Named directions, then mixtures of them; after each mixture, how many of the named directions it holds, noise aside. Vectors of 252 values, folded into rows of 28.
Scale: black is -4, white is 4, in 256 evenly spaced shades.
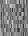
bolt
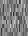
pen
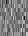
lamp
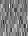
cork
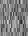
three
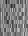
one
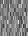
three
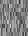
three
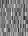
three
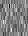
two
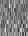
three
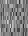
two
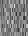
two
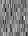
two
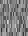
three
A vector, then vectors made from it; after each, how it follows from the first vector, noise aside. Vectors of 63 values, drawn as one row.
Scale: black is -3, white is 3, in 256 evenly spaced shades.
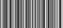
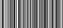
reversed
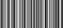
negated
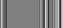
partly zeroed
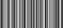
negated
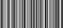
negated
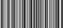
negated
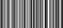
negated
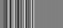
partly zeroed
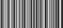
negated
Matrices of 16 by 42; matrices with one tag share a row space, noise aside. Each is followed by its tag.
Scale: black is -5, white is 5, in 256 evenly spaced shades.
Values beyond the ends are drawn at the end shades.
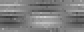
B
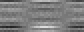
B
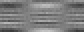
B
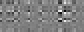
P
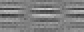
B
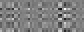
P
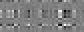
P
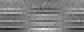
B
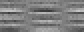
B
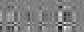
P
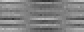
B
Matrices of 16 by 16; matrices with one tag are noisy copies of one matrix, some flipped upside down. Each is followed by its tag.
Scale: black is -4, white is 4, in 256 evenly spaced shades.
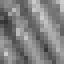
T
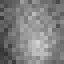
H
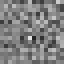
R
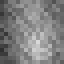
H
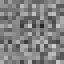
R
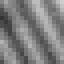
T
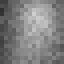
H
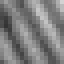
T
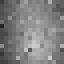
H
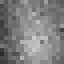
H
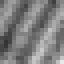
T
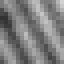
T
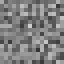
R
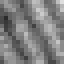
T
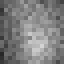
H
